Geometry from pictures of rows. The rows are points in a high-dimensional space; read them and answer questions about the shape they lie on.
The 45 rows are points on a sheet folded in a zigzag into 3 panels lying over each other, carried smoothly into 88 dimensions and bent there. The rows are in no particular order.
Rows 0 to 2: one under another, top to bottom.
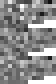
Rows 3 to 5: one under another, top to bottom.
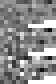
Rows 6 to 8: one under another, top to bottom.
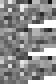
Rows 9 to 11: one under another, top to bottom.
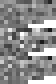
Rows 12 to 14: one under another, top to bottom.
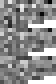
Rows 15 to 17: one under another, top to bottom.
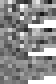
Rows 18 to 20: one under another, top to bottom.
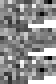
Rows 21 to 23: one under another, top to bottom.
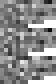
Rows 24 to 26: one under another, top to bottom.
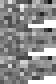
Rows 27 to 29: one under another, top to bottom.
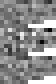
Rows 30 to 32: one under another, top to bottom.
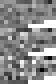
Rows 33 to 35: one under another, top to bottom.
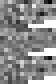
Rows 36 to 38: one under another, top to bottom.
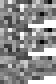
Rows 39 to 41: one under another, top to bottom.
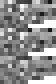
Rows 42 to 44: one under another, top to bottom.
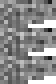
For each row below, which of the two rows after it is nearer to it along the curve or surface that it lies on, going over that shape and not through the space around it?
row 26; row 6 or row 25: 6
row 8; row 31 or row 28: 31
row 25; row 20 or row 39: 20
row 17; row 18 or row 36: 18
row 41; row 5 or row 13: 5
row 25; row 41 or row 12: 12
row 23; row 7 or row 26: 26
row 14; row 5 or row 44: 5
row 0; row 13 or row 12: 13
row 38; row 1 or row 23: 23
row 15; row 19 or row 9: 19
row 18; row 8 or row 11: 11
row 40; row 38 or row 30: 38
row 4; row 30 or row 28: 28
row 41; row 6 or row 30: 6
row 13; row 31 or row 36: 36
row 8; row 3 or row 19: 19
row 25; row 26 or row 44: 44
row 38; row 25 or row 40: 40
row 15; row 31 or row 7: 31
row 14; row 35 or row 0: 0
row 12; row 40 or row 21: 21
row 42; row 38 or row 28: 28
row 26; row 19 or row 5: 19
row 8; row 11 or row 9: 11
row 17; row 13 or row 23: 13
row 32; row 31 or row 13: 13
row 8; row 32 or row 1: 1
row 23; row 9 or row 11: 11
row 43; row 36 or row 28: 28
